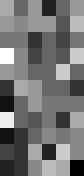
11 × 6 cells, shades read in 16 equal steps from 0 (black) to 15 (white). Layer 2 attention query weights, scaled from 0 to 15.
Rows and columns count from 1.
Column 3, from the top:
9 9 3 4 6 9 9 5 6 10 8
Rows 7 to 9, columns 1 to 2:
1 6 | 14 6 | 1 3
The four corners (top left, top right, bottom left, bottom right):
10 9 2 0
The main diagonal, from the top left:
10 8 3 6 12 3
